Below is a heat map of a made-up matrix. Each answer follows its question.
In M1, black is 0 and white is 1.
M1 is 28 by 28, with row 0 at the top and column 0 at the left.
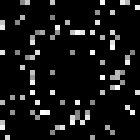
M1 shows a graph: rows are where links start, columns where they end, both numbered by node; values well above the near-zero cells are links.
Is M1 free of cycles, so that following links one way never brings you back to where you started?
no
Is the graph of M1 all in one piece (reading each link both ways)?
yes
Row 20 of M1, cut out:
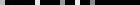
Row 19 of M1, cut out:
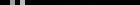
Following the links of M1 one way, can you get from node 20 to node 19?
yes
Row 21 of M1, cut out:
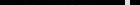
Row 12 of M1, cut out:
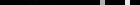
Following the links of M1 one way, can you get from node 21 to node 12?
yes
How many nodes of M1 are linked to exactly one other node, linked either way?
4
